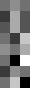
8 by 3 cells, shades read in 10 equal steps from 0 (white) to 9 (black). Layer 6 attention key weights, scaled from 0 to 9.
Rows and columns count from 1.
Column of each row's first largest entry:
1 1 1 2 2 2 1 3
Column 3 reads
5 6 6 2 3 0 5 9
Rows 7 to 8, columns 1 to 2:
7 4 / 5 2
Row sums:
14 16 15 14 12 14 16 16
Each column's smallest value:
4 2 0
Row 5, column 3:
3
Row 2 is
7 3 6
